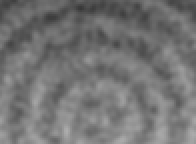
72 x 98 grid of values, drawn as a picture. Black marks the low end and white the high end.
Grain: blotchy. Slope: up to the bottom. Histogram: bell-shaped. Rings: centred on the bottom middle. Odd rows or columns: none.
